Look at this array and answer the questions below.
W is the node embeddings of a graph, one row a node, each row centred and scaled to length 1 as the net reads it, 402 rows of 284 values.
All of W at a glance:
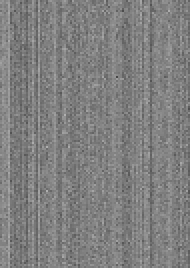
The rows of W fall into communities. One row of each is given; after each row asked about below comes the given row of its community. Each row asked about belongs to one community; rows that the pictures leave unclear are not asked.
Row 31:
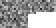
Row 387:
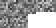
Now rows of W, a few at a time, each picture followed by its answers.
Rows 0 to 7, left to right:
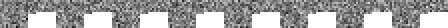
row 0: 31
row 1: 31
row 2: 31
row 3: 31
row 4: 31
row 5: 31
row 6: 387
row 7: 31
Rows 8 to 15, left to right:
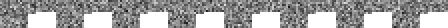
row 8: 387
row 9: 387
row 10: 387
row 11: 31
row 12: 31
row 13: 387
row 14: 387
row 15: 387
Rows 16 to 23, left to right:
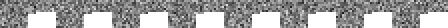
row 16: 387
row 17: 387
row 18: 31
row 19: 31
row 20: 31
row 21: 31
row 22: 31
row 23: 31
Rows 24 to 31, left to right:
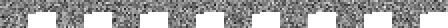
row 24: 387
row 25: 31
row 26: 31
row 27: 31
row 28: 31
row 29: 387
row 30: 31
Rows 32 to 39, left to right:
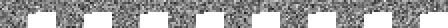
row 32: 387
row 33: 31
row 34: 387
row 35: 31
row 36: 387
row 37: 387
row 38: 31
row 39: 387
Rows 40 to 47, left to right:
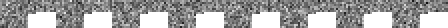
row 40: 387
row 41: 387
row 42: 31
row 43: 31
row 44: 387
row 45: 31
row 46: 387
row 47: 387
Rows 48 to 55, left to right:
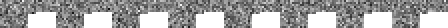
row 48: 387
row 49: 31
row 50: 387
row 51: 387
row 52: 387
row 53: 387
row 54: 387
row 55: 387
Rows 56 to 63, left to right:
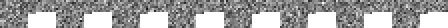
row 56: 387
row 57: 387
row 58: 387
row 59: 387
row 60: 387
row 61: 387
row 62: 31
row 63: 387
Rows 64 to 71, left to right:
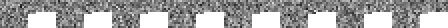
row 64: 387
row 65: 31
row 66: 31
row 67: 387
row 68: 31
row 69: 31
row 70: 31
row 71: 387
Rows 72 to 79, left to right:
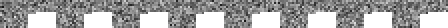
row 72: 31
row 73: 31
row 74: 31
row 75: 31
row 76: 387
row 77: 387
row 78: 387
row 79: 31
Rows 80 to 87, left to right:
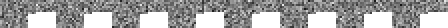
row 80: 387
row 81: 31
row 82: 387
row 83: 387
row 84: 387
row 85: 31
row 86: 31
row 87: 31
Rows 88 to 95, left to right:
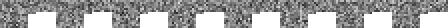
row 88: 31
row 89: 31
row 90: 31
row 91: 387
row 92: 31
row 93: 31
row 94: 31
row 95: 387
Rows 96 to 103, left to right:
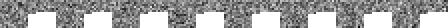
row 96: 31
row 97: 31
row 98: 387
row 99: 31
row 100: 387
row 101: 31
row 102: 31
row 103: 387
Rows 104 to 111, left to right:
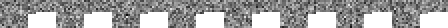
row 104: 31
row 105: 31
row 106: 31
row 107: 387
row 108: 31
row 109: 387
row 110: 387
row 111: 31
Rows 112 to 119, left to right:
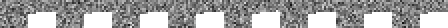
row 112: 387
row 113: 387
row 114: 387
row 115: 387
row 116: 387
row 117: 31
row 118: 31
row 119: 31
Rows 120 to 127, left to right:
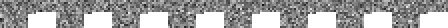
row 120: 31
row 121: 31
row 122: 387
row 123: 31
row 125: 387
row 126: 387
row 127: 387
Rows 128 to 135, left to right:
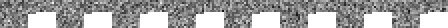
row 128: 31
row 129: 387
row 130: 387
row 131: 387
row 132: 387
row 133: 31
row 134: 31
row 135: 31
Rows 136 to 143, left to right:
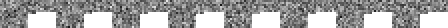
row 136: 387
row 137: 31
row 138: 31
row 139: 387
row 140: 387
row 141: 387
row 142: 31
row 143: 31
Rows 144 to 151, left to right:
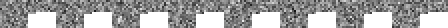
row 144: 387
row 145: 31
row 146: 31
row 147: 31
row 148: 387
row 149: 387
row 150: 31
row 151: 387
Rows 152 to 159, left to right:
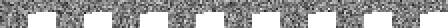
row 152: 31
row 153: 31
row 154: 387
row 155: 387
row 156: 31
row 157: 31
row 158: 387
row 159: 31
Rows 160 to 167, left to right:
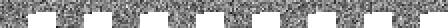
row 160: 31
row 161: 387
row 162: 387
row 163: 31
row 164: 31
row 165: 387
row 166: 31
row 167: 31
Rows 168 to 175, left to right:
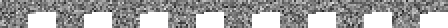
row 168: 387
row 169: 31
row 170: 387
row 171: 31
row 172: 31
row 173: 31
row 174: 387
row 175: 31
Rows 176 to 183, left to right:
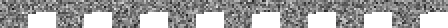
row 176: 31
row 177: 387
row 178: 387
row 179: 31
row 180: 387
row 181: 387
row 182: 31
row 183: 31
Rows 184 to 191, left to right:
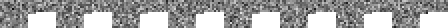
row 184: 31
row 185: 387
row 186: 387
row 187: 387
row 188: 387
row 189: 387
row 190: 31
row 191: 387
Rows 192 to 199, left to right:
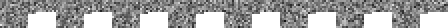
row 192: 387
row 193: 387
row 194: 31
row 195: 387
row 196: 31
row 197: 31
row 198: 31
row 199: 31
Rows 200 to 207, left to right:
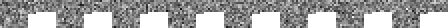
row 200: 31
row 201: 387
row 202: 387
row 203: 31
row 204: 387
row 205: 387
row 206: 31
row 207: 387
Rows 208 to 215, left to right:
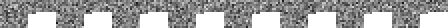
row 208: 387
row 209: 31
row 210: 387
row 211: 31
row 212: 387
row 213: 31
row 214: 31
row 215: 31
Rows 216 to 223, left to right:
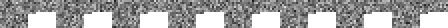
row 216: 31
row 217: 387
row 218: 387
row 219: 387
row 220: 387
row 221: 387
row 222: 387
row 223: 31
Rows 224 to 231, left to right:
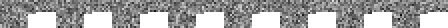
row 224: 31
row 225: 387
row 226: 31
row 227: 31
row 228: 387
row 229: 31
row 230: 31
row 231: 31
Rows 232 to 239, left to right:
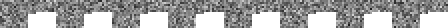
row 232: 31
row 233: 31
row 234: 31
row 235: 387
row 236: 31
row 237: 31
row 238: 387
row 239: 31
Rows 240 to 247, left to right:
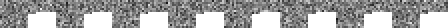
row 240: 387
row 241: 31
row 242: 387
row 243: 31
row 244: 387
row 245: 31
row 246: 31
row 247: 387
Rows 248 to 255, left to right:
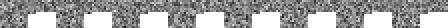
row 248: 387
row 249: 387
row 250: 387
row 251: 31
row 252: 31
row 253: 387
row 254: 387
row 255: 31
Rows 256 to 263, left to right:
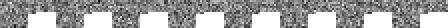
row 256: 387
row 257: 31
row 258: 387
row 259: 387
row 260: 387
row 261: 31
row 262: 387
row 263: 31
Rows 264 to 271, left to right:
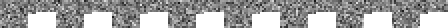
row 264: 387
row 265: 387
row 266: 31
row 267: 31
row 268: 31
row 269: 387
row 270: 387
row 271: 31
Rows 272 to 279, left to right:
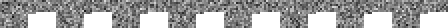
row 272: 31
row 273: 387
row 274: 387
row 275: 31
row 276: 387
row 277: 31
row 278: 387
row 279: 387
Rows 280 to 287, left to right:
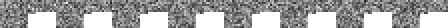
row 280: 387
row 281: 387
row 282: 31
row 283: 387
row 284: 31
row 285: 387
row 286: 387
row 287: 387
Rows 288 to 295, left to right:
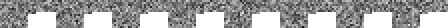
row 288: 387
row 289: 387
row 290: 31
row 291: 31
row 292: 387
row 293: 31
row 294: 387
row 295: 31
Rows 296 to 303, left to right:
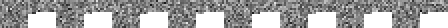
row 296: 31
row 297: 31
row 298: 387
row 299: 387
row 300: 31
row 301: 387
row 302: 387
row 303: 387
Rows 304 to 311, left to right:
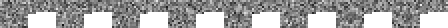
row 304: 31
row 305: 31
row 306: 387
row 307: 31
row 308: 31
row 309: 387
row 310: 31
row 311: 31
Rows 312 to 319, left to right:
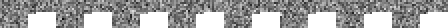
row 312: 31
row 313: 387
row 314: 31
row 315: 387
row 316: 387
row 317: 31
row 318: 31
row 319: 387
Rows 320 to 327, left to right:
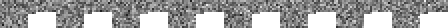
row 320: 31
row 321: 387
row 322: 31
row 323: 31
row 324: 31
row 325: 31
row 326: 387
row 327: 387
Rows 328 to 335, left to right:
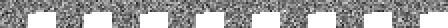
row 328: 387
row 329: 387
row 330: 31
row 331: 387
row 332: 387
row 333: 387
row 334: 387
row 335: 31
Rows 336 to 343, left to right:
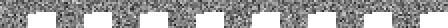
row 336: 387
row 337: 31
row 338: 387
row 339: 31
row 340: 387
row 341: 31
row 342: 31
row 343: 31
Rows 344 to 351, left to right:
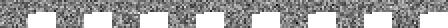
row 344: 387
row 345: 387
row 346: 31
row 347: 31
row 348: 387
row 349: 31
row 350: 31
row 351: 387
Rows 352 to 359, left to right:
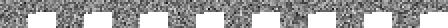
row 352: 387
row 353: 387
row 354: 387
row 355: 31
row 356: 387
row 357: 31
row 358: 387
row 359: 387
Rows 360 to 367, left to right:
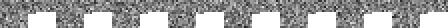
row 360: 31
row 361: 31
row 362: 31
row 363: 387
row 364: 387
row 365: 387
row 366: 387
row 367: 387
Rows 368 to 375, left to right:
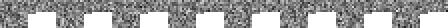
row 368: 31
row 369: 31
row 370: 31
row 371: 31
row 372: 387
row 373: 387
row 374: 31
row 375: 31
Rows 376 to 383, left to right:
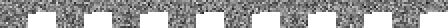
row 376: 387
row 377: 31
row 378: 31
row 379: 31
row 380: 387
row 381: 31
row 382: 31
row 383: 387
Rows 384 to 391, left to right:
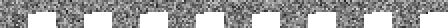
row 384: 31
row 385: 31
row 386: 387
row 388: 31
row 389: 387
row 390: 31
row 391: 31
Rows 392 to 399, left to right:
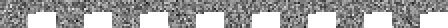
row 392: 387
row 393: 31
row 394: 31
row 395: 31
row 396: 387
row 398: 387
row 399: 31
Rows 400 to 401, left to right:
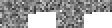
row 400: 31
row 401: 387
